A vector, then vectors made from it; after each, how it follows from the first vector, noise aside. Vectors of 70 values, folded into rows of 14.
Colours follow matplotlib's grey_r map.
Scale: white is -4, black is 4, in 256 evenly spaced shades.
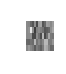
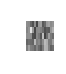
copied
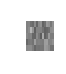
shrunk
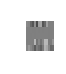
partly zeroed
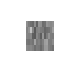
shrunk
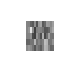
copied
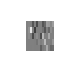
partly zeroed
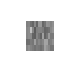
shrunk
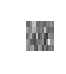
reversed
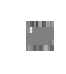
partly zeroed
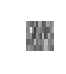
copied
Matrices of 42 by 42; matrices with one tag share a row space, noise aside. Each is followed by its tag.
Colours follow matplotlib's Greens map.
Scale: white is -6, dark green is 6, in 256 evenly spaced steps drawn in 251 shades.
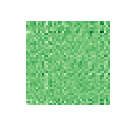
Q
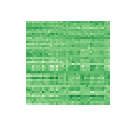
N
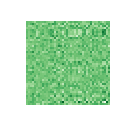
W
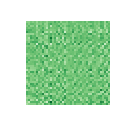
Q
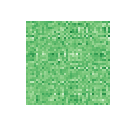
W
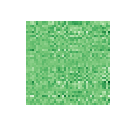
W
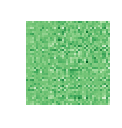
W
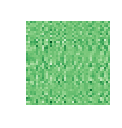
Q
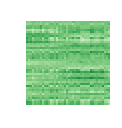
N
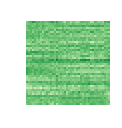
N
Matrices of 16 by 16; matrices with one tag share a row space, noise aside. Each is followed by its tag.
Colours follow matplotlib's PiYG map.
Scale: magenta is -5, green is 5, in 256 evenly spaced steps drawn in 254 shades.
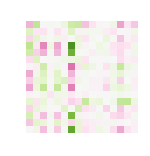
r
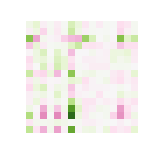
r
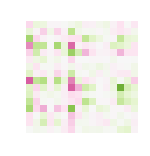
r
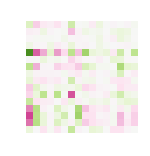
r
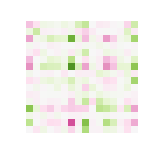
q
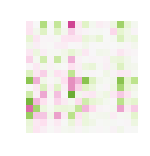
r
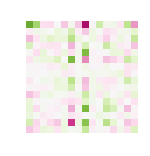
q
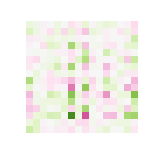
q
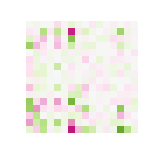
r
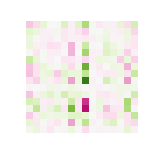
q
